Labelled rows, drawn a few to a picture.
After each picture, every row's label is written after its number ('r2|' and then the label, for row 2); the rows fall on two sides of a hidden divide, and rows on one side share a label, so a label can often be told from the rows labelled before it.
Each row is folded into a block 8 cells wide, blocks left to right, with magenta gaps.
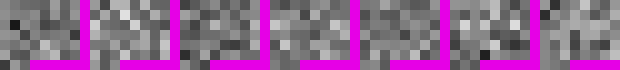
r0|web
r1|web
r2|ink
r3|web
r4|web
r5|web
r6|web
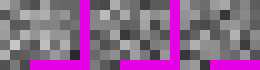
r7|web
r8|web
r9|web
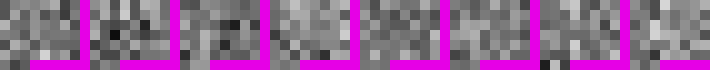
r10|web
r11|web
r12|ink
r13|web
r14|web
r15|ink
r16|web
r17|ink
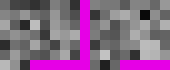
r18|web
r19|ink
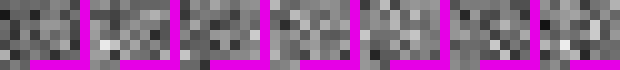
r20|web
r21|web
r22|web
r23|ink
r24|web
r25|web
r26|ink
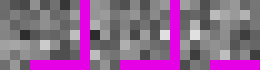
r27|web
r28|web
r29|web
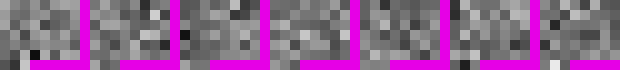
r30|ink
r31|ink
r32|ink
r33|web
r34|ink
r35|ink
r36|web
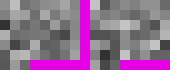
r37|ink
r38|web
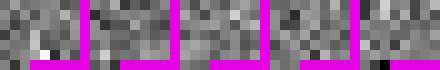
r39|ink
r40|web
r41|web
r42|web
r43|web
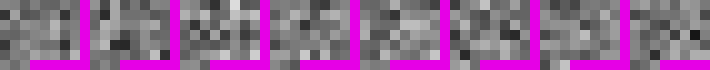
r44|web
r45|web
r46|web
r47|web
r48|web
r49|web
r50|ink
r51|web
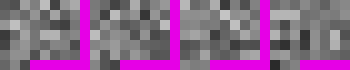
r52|web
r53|ink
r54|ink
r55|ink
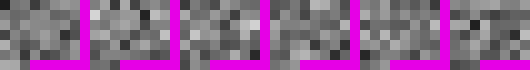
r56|web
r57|ink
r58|ink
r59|ink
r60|ink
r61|web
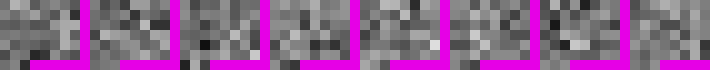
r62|ink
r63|web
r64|web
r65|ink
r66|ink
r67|ink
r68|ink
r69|ink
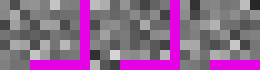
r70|web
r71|ink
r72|web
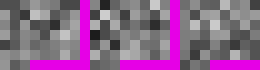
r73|ink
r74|web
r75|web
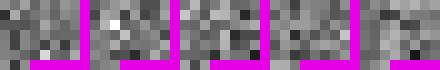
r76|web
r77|ink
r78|ink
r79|web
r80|ink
